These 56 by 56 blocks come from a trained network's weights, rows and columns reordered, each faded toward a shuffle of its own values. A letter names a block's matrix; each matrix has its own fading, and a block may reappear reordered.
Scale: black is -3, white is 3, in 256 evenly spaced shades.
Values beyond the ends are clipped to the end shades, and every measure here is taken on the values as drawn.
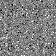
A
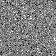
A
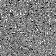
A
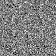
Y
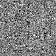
Y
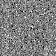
A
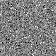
A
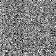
Y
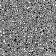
A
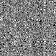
Y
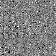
Y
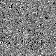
A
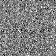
Y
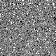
A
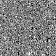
Y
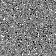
A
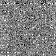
Y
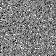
A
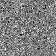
Y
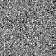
Y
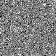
A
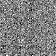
Y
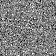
A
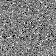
A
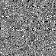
Y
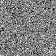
A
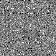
Y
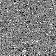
A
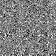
Y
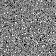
A
